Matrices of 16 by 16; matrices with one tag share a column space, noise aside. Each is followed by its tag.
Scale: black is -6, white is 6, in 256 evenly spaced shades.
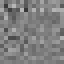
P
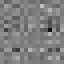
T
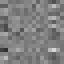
T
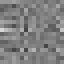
T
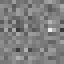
T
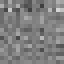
P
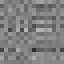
T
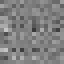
T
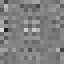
T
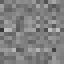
T
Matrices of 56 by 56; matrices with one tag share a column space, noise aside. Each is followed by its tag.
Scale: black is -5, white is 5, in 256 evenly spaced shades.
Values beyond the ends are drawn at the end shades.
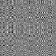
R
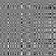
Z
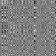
R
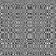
Z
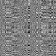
R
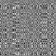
Z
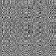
R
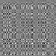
Z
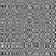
Z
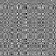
Z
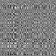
Z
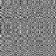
R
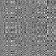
R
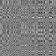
R
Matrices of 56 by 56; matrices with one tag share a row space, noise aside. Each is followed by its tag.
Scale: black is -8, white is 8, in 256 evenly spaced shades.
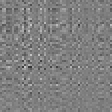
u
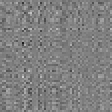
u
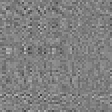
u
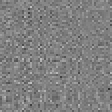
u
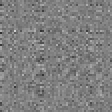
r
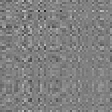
u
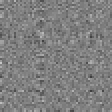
r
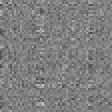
r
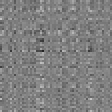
r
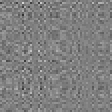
u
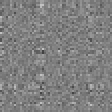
r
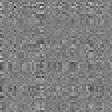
r
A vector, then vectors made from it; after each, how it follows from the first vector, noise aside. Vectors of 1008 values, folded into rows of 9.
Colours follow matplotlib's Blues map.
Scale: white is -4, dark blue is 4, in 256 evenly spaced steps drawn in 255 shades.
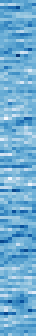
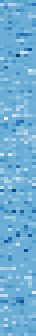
partly zeroed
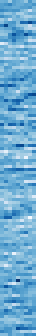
reversed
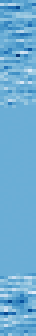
partly zeroed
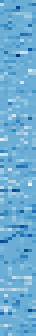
partly zeroed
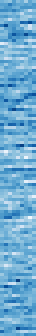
reversed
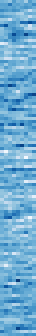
reversed
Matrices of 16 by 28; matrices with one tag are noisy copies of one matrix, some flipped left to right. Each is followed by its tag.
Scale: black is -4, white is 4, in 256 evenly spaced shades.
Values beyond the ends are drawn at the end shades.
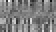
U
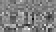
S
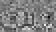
S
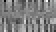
U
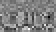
S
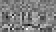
S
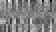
U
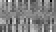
U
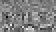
S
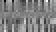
U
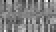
U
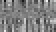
U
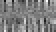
U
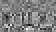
S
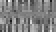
U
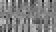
U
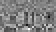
S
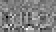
S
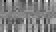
U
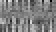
U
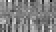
U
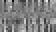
U
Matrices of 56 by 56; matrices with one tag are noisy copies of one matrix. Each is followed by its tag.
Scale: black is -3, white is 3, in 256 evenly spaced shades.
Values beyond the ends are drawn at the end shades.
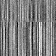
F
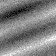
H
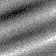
H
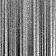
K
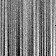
K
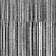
F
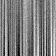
K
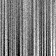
K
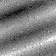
H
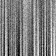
K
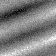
H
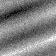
H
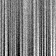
K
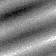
H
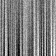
K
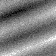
H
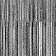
F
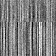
F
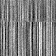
F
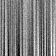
K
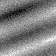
H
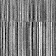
F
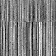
F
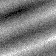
H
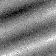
H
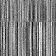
F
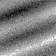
H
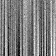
K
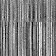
F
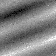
H
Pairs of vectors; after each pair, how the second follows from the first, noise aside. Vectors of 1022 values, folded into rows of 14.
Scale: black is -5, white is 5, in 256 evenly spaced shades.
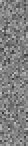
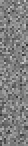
wrapped around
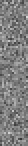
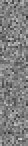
negated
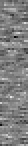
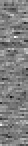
negated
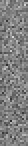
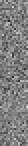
wrapped around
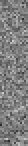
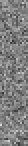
negated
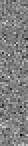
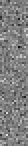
wrapped around
